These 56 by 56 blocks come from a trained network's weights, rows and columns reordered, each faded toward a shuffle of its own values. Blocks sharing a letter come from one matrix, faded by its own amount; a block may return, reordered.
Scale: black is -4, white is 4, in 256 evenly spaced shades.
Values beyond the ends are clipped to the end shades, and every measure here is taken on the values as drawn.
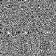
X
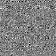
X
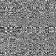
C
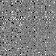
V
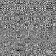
C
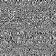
X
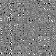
V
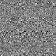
X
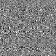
X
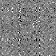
V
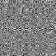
C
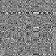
C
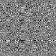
C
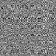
C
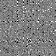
V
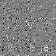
V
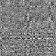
C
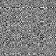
C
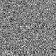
X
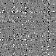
V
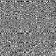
C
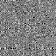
X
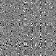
V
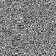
X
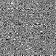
X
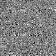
X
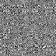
X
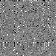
V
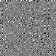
V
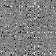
V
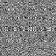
C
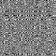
C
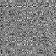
C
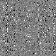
V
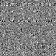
X
